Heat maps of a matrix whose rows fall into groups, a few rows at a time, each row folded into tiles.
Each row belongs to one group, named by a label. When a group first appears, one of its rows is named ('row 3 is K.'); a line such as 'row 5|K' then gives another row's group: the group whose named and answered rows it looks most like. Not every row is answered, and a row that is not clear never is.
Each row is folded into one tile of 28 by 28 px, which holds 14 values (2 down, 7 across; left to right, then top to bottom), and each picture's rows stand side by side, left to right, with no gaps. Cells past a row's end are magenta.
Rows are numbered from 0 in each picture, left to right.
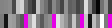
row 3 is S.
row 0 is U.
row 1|S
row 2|S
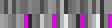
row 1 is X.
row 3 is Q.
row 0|S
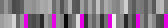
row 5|U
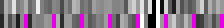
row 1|X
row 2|U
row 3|U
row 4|U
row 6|S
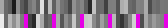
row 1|Q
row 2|S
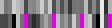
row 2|S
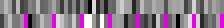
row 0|X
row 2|S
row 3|S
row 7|U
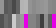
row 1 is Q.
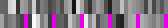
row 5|S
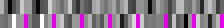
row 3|S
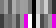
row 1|U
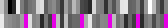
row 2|U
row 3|S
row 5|X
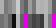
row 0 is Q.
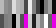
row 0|Q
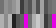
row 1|Q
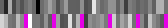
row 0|S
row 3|X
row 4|S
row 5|U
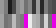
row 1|S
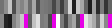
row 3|S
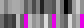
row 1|S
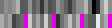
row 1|S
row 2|X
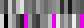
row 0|U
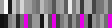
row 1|Q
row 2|Q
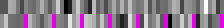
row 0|S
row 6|X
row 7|X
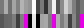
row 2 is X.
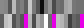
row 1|S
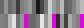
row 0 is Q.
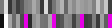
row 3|Q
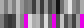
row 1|S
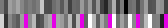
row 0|U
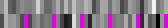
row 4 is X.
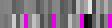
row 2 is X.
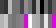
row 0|S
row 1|S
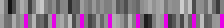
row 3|U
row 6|Q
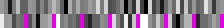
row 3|Q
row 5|S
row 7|X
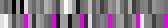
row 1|U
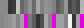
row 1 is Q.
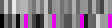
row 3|X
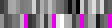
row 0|U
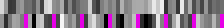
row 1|U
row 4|U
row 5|Q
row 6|Q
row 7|S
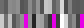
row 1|U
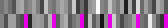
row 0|U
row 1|X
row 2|X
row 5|U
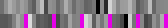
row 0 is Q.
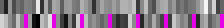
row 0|S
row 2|U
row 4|Q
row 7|X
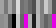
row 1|U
